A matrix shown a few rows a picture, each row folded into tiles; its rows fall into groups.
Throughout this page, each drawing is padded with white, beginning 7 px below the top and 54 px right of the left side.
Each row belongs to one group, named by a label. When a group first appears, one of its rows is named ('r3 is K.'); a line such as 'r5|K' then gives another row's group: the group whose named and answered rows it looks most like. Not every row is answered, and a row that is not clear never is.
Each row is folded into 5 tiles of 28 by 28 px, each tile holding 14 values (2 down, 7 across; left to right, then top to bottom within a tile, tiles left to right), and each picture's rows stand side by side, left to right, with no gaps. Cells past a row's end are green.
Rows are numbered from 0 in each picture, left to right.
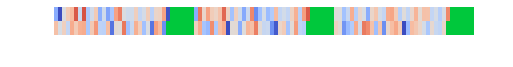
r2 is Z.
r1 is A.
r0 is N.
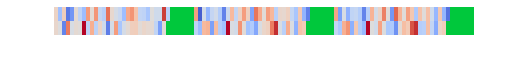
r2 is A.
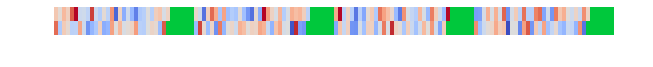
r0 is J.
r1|N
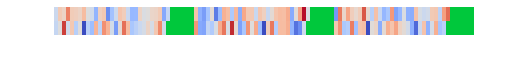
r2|A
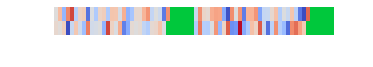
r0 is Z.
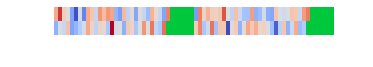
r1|A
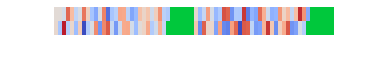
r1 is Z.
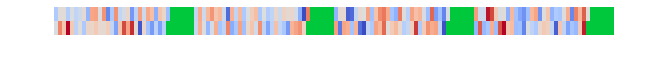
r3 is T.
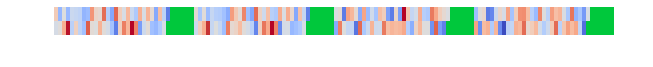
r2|N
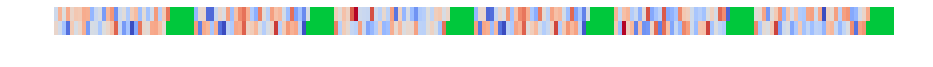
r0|A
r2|J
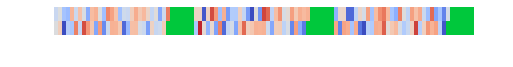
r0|Z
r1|N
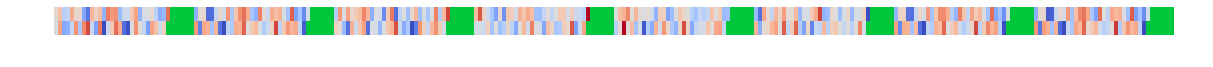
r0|Z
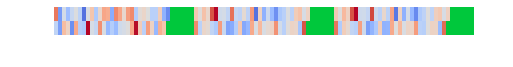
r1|J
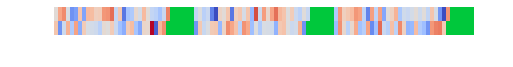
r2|Z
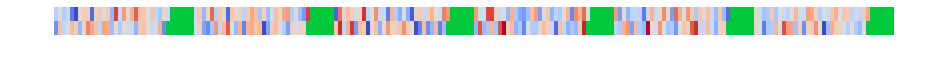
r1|Z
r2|A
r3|T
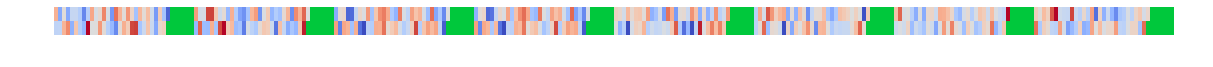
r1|T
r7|J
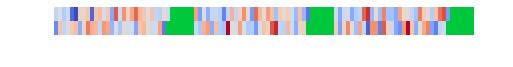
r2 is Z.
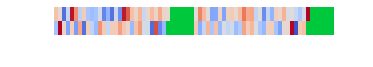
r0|N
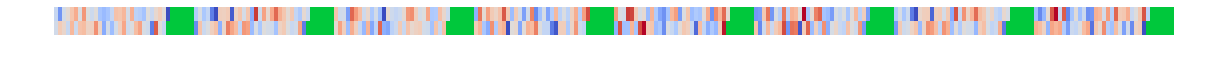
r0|N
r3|A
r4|T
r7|N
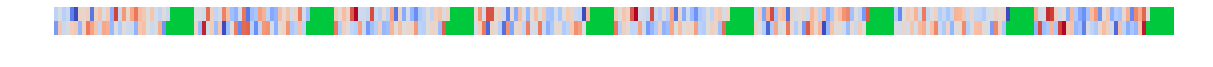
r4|J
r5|Z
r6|N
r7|T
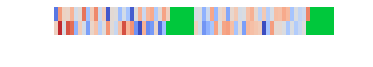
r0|A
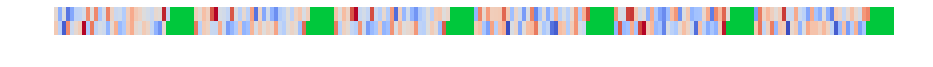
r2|J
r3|A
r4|T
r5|A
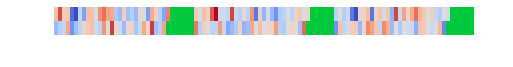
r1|J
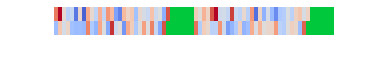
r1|J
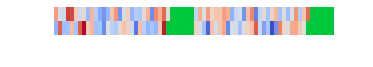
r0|T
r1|A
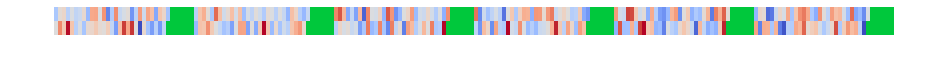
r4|T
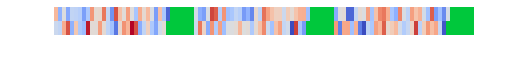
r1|N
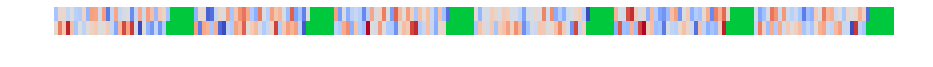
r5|N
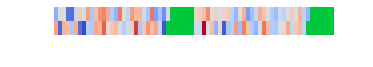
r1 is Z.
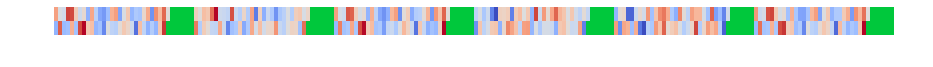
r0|T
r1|J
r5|T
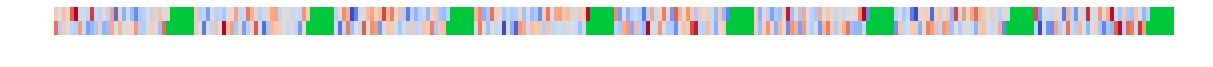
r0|J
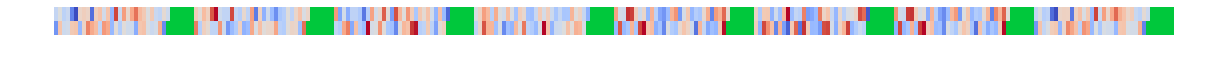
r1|J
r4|T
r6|T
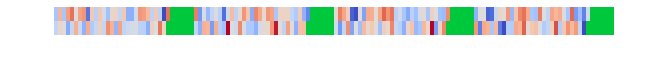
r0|Z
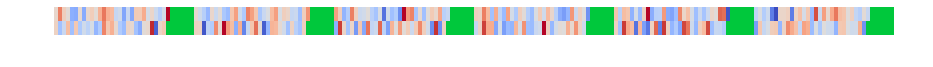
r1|Z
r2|N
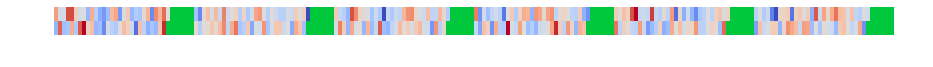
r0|T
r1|N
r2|N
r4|J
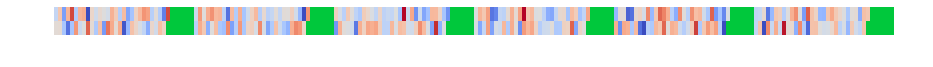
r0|Z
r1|Z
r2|N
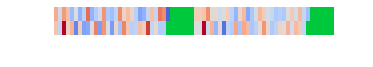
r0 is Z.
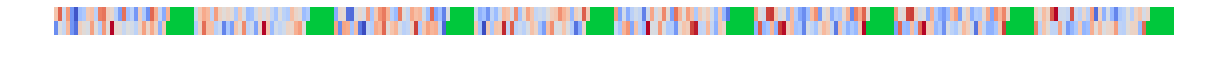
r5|T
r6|T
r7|J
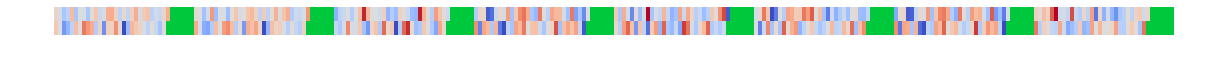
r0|Z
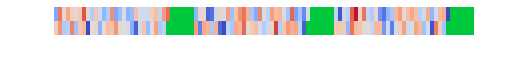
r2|N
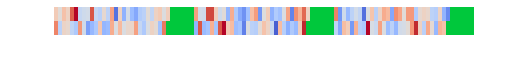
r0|J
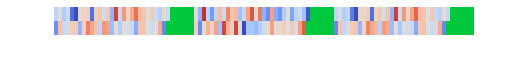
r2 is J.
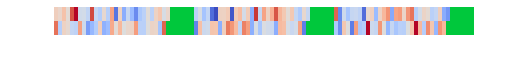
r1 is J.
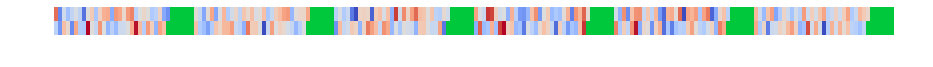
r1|Z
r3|T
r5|Z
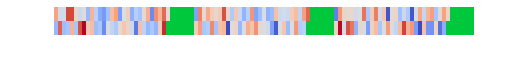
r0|T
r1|A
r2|A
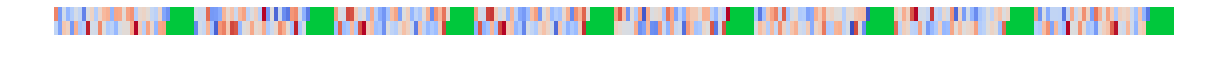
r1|N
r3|T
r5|N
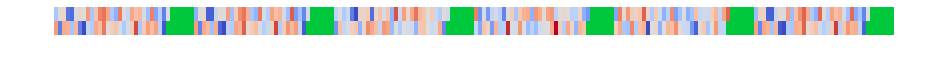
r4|A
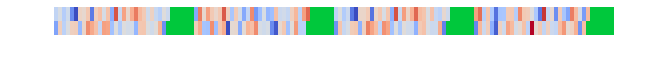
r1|A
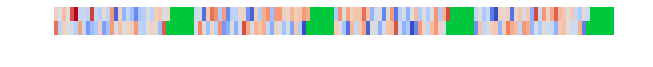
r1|N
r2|A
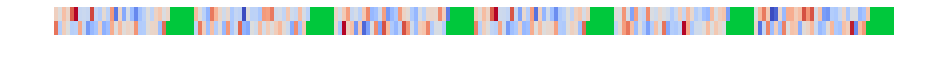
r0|J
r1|N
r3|J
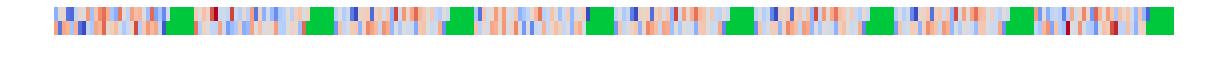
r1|J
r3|N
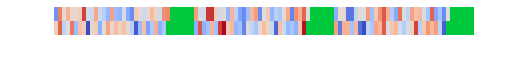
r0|A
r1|T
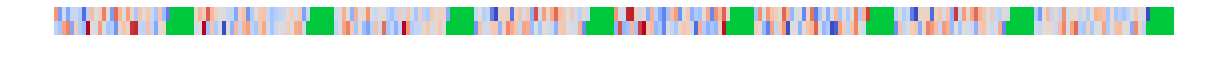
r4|T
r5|A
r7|N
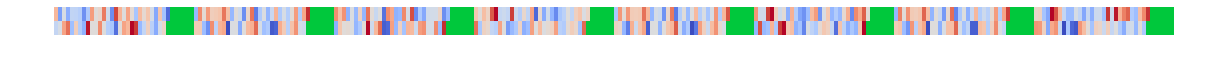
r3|J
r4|A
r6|A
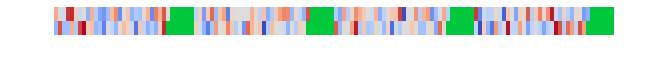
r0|T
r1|Z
